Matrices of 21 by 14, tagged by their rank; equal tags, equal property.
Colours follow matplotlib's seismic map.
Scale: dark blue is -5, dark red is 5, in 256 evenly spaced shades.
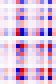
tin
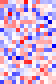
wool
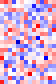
wool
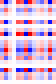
tin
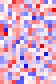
wool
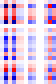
tin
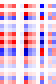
tin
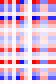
tin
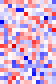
wool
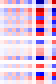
tin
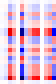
tin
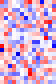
wool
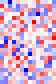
wool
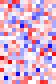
wool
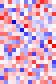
wool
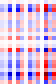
tin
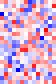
wool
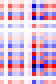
tin
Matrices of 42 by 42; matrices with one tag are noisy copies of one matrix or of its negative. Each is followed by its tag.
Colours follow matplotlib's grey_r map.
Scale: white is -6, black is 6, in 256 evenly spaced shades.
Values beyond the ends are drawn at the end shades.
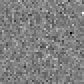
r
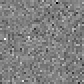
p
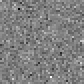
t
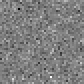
t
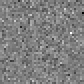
r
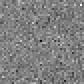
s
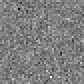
t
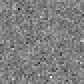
t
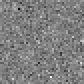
t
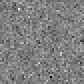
t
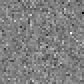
r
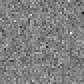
r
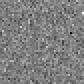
r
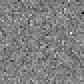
r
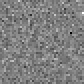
r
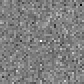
s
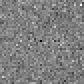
s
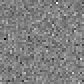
p
